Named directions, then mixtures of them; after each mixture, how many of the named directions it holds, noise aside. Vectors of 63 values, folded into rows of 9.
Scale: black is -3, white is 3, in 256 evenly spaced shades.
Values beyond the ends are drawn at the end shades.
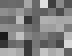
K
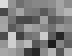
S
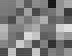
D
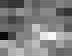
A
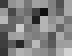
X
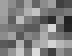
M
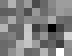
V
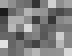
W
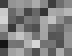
three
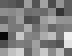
three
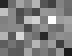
three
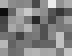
one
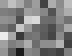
two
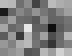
three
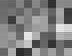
one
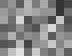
two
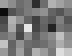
two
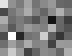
two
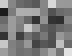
two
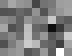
one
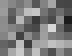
one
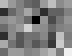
three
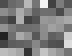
one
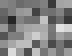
three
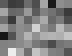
three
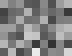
two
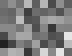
two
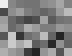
one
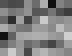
three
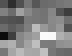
one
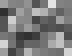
three
